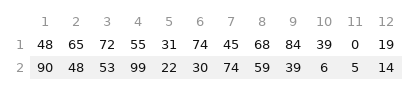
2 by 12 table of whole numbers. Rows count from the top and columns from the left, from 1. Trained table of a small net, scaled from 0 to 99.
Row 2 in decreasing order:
99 90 74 59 53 48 39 30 22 14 6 5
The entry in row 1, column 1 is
48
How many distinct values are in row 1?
12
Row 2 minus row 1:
42 -17 -19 44 -9 -44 29 -9 -45 -33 5 -5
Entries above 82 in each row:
1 2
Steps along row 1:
up up down down up down up up down down up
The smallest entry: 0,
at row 1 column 11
